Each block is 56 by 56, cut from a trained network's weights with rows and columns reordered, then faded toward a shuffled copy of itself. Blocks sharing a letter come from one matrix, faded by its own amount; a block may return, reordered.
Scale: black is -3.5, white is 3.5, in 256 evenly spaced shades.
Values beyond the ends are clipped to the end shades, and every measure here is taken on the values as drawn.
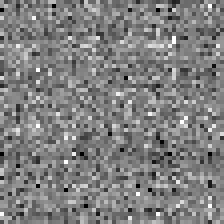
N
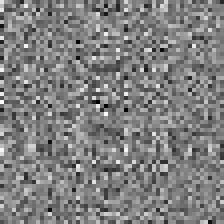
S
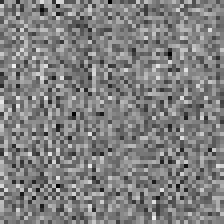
S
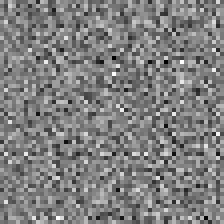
S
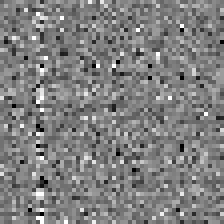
N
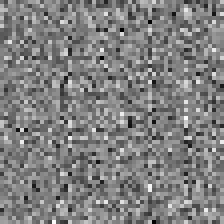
S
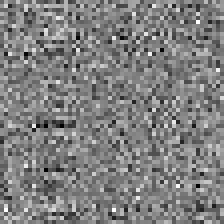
S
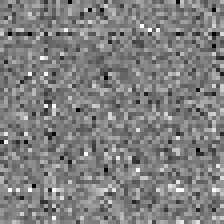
N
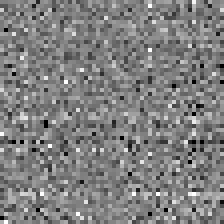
N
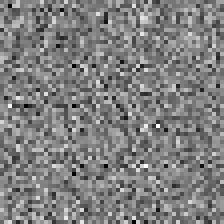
S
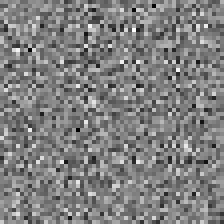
S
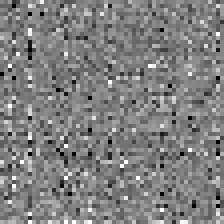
N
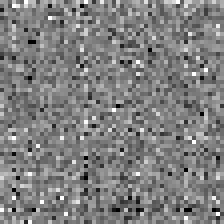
N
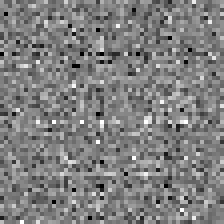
N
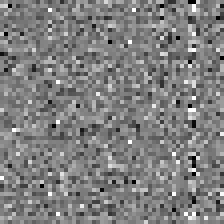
N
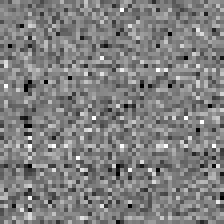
N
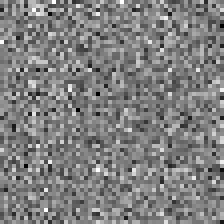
S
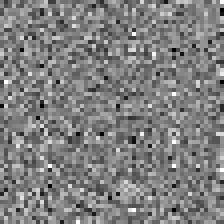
S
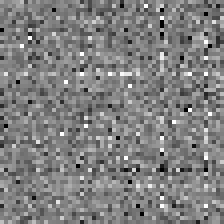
N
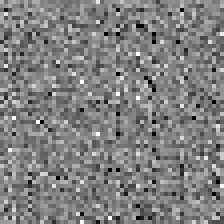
N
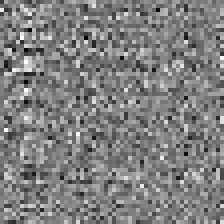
S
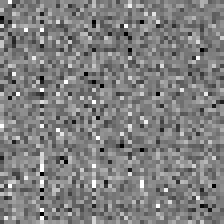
N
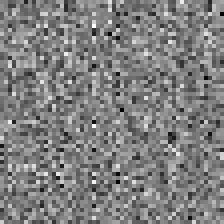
S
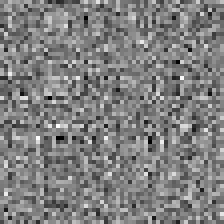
S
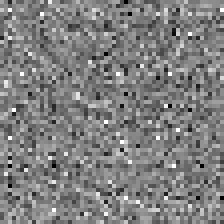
N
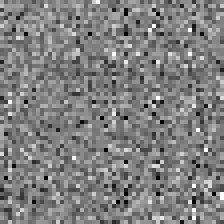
N
